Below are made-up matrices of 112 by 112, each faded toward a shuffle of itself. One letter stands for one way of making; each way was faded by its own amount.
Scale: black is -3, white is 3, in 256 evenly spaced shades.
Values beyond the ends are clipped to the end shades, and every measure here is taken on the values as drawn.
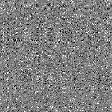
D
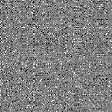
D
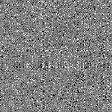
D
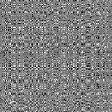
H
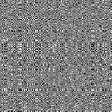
H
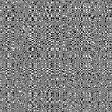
H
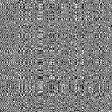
H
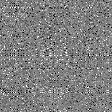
D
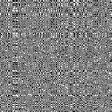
H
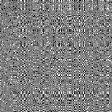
H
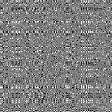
H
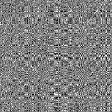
H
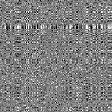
H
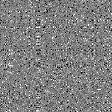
D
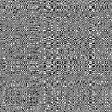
H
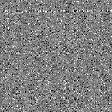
D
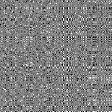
H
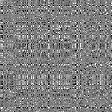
H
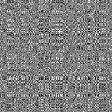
H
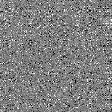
D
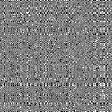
H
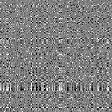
H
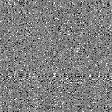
D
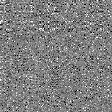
D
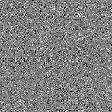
D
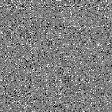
D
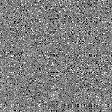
D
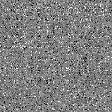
D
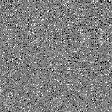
D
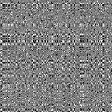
H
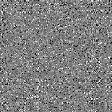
D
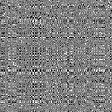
H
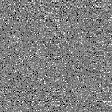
D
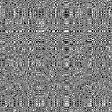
H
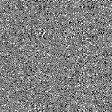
D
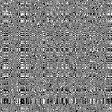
H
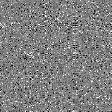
D
